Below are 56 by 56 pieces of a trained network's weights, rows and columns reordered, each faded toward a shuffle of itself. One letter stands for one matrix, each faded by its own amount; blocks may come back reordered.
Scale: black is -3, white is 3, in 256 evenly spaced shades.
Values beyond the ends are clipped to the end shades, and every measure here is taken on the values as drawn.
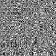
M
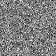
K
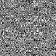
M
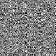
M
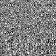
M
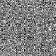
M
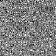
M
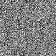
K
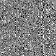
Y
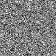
K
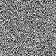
K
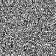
K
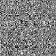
M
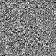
K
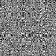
M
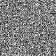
K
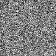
K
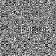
M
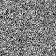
K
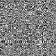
M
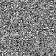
K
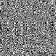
M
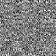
M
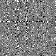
Y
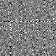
Y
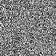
K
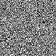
K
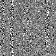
Y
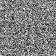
K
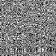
M
